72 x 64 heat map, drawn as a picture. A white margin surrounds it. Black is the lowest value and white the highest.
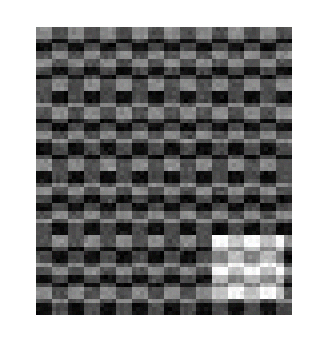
The ninth with the highest average is the bottom right. In the bottom right lies a patch that is higher than the rest. Horizontal stripes repeat 11 times down the table. Overall the values sit about 30% of the way up the scale.
